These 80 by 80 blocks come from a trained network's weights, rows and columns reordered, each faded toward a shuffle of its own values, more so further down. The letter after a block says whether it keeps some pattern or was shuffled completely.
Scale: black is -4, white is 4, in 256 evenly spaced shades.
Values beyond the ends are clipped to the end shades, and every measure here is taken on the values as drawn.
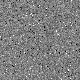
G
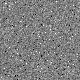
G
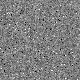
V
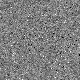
V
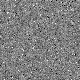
V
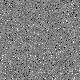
V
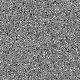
V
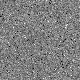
V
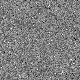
V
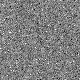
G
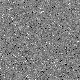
V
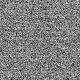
G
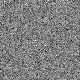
V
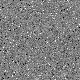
V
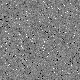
V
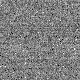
G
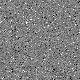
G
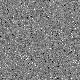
V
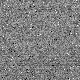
G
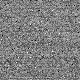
G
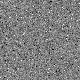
V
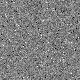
V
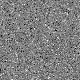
V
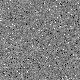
V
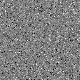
G
